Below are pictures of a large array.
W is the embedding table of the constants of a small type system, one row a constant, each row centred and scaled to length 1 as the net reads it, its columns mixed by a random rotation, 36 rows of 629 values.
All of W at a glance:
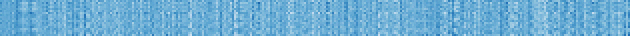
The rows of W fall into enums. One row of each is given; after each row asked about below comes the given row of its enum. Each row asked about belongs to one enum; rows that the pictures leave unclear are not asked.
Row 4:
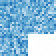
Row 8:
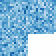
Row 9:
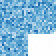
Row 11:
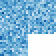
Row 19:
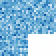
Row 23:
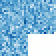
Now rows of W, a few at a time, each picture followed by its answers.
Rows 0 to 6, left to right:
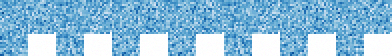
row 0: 11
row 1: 4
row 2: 8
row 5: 8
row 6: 19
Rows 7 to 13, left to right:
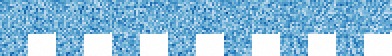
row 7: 8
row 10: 8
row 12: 4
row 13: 4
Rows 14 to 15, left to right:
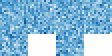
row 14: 23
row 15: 11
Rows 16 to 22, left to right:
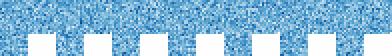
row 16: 19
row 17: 23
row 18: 8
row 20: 9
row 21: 11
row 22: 8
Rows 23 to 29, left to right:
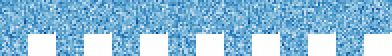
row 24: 19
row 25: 23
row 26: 4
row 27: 23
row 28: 9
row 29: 8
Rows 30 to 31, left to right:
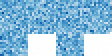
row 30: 11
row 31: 9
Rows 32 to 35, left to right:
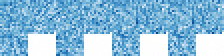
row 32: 4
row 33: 11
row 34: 23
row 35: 23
